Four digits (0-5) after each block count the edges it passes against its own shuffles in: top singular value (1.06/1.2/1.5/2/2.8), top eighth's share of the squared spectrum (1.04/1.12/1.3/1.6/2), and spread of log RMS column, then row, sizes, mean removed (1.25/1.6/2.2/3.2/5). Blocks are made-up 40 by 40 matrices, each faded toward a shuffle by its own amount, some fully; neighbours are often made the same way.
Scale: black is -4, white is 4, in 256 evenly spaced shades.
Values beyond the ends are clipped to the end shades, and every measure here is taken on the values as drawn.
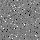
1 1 0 0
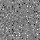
2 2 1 0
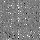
3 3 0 1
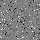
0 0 0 0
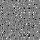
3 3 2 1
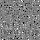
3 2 0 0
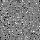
2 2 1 0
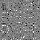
3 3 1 1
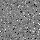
0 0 0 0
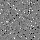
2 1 0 0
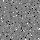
2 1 0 0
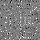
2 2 1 0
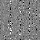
2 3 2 0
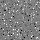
0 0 0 0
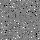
0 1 0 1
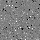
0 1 0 0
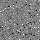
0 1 0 0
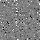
2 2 1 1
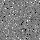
0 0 0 0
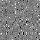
3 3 2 1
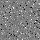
0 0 0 0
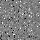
2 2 1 0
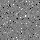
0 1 0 0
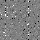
3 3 1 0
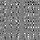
4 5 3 2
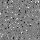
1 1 0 0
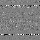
3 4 0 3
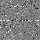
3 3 0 2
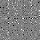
3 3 1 2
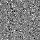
1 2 2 0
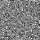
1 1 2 0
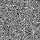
0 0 0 0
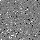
1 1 0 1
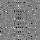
4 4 2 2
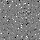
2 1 0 0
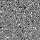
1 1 0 0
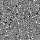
2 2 0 0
